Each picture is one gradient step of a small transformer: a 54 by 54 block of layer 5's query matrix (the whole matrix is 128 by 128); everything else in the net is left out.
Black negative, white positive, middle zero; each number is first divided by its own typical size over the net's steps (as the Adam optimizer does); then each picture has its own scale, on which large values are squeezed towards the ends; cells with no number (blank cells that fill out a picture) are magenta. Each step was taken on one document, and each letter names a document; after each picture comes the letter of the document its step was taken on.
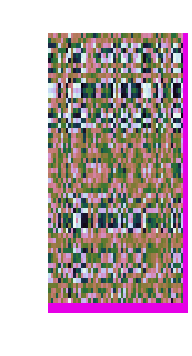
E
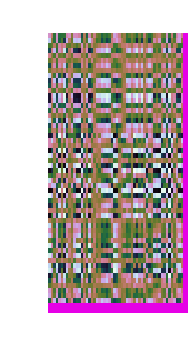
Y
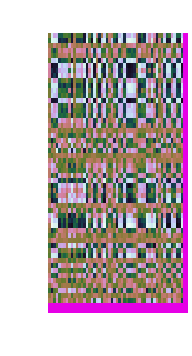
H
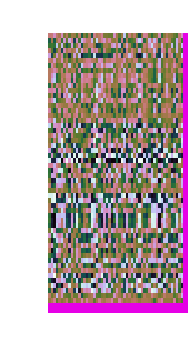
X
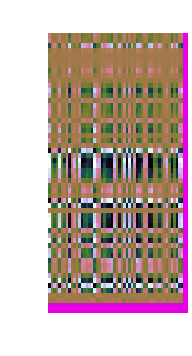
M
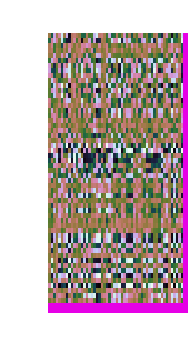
X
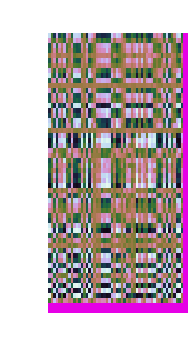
Y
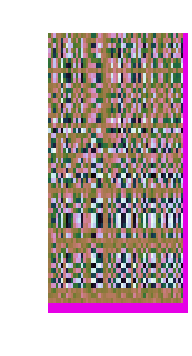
X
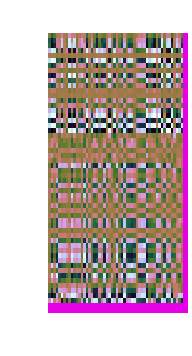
H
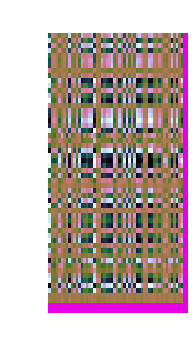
M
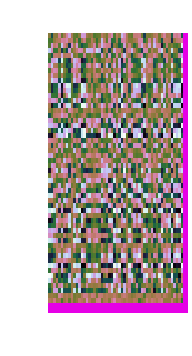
E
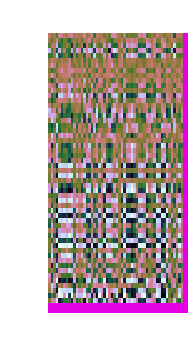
H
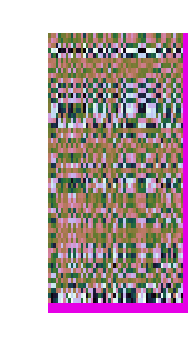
H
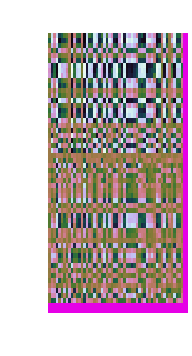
H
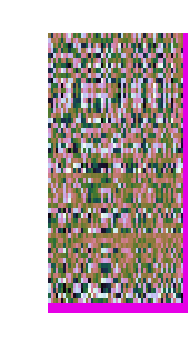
E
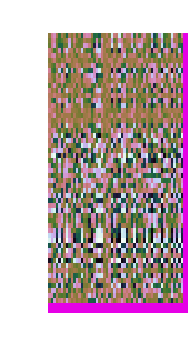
X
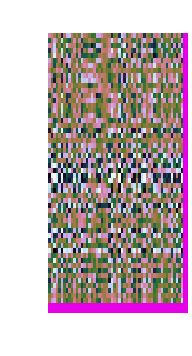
X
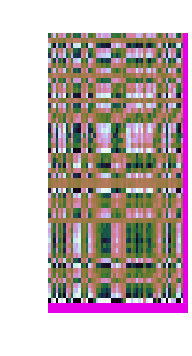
Y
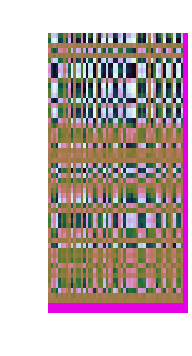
H
